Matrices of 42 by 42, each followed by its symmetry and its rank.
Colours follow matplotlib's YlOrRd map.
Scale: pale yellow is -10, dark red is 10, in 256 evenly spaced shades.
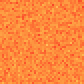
neither, full rank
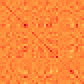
symmetric, rank five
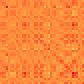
symmetric, rank three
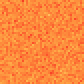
neither, full rank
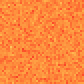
neither, full rank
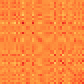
symmetric, rank three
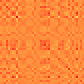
symmetric, rank three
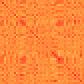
symmetric, rank five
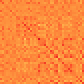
symmetric, rank five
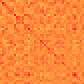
symmetric, rank five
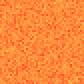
neither, full rank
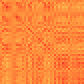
symmetric, rank three
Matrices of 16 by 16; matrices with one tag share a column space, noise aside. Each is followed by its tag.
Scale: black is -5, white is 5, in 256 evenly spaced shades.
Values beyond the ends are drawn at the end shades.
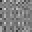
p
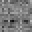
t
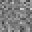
p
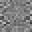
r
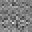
r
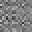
r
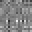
t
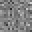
p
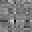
t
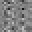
p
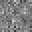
t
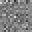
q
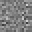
r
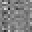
p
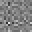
r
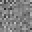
p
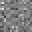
p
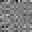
q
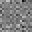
q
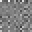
q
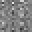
p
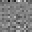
q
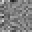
q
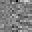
q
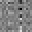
p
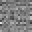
r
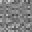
q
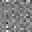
q
